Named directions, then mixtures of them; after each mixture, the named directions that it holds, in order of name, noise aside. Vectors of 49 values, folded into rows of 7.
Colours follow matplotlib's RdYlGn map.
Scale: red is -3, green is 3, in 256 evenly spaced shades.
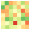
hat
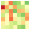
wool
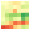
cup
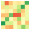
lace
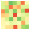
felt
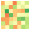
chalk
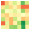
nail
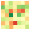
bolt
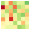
wool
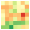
cup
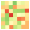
chalk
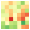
cup, felt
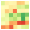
cup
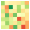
chalk, felt, nail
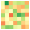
hat, lace, wool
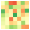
felt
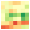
cup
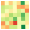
cup, hat, nail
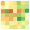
bolt, chalk, wool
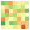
bolt, felt, nail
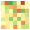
felt, hat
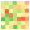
chalk
